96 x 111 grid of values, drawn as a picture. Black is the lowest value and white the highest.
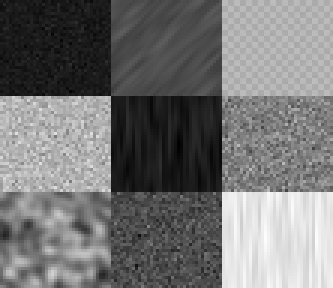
It is made of 3 by 3 panels. Panel 1,1: very low, fine-grained, faint in contrast. Panel 1,2: low, slanting up to the right, faint in contrast. Panel 1,3: high, checkered, faint in contrast. Panel 2,1: high, fine-grained. Panel 2,2: very low, streaked downward, faint in contrast. Panel 2,3: middling, fine-grained. Panel 3,1: middling, blotchy, strong in contrast. Panel 3,2: low, fine-grained. Panel 3,3: very high, streaked downward, faint in contrast.
